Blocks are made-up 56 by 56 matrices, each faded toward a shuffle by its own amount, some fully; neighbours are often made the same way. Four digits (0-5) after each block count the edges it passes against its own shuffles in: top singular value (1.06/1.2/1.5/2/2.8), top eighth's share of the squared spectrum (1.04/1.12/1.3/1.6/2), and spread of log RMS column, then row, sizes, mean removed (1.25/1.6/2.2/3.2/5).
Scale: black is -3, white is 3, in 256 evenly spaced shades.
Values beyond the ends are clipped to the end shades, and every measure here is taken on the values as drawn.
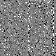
2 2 2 0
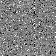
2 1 1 0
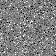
0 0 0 0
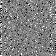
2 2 2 0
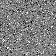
0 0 0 0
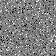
0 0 0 0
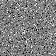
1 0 0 0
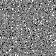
2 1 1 0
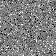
0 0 0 0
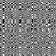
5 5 3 3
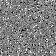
1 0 0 0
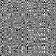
4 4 3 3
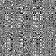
4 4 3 2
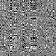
4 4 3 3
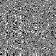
3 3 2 1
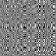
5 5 4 3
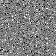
2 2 1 0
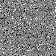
2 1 0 0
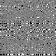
4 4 1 3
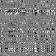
4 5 2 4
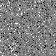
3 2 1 1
